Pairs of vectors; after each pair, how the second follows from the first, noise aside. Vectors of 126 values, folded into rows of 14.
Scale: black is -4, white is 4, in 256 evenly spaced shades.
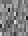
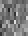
sign-scrambled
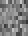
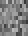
copied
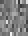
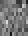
sign-scrambled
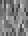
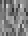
copied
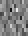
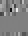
partly zeroed
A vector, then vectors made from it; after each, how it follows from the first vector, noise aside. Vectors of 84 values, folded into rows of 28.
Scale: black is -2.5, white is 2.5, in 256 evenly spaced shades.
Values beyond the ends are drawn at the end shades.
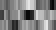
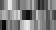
reversed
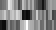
reversed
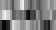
wrapped around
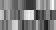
negated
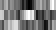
negated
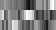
negated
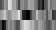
reversed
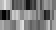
wrapped around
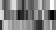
wrapped around
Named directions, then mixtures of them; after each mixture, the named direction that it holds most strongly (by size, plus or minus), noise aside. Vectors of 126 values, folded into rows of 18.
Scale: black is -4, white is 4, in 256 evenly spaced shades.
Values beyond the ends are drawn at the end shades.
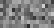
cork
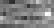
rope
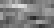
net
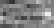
rope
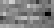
rope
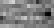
rope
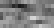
net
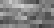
net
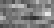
rope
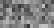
cork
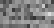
cork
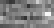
rope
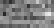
rope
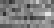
rope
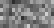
cork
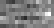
rope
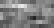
net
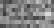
rope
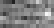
rope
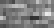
rope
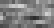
net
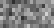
cork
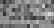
cork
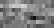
net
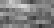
net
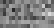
cork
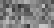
cork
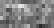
net
